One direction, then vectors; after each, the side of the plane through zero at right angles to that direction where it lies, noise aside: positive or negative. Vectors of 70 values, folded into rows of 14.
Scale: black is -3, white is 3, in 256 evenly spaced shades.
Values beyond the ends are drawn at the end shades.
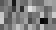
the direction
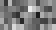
positive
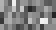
negative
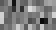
positive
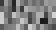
positive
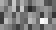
negative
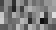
positive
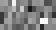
negative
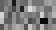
positive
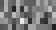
positive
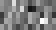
negative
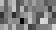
negative
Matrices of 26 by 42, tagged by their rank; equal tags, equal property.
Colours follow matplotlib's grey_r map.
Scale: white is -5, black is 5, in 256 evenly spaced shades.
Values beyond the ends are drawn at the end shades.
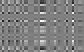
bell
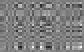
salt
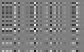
bell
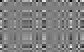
bell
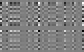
bell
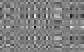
salt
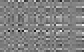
salt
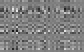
salt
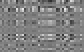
salt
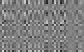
salt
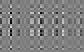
bell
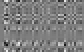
salt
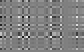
bell
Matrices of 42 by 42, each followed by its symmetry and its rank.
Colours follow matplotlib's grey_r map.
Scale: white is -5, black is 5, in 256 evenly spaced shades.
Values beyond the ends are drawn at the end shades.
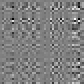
neither, rank two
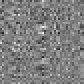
neither, rank five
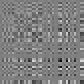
symmetric, rank two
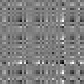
symmetric, rank two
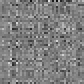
neither, rank five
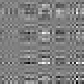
neither, rank two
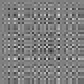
symmetric, rank two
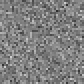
antisymmetric, full rank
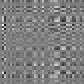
neither, rank two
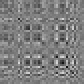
symmetric, rank three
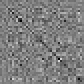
symmetric, rank five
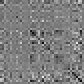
symmetric, rank five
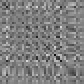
symmetric, rank three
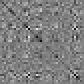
symmetric, rank five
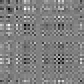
symmetric, rank three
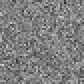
antisymmetric, full rank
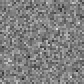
antisymmetric, full rank
